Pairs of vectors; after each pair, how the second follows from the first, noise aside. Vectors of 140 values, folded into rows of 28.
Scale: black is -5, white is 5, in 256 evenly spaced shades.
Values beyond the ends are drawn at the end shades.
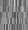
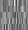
copied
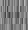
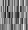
scaled up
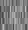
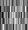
scaled up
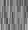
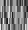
scaled up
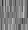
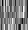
scaled up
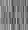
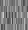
shuffled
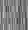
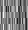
scaled up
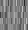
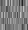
shuffled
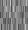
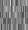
copied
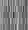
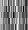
scaled up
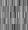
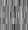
copied
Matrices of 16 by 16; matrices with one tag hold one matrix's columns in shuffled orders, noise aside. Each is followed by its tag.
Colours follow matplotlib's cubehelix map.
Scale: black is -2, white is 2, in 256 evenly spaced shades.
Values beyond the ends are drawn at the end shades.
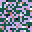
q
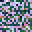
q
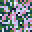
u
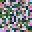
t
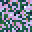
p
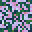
p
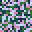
t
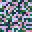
q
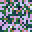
t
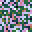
t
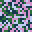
t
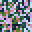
u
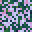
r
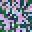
u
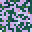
r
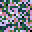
r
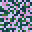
q
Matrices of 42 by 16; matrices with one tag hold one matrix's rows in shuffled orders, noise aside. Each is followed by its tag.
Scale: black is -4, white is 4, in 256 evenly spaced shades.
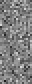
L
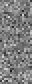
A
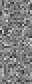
A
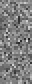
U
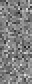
U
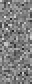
A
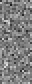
A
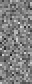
L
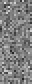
A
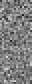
A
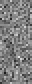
L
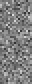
U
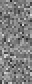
A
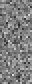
U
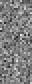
L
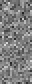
A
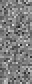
U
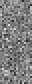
A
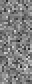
U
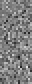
U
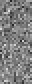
A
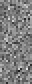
U
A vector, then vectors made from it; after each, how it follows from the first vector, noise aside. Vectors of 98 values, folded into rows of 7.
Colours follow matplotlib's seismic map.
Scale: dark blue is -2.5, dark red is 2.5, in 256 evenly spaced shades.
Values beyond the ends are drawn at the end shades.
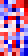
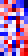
negated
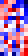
negated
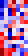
reversed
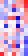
shrunk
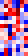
wrapped around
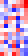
shrunk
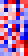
wrapped around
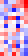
shrunk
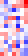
shrunk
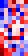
reversed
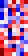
reversed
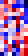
negated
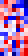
negated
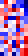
negated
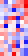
shrunk
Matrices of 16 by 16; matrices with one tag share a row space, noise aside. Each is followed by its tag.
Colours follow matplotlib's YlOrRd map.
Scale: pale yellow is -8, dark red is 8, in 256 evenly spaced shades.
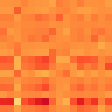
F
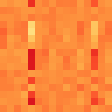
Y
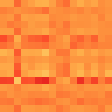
F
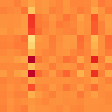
Y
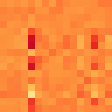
Y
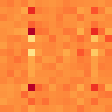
Y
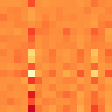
Y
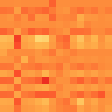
F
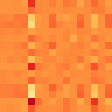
Y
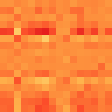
F
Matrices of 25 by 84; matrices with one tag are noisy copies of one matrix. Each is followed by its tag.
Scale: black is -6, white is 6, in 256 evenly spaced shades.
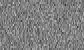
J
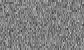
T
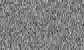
T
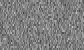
J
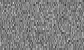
J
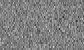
J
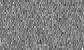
J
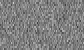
J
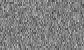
T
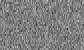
T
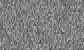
J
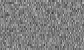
T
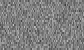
J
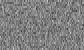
T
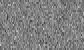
J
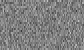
T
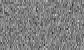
T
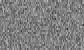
T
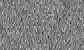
J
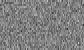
T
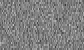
J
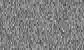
J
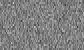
J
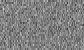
T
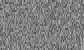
T
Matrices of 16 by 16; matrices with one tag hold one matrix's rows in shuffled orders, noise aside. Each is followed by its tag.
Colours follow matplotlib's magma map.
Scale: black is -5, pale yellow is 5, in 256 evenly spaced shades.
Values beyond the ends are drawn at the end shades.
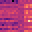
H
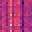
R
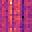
R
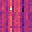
R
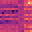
H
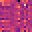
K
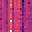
R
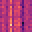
R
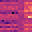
H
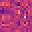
K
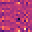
K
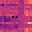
H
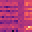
H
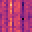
R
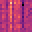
R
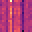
R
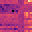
H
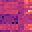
H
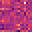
K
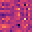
K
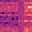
H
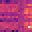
H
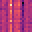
R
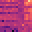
H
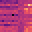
H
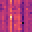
R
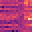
H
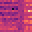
H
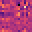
K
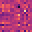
K
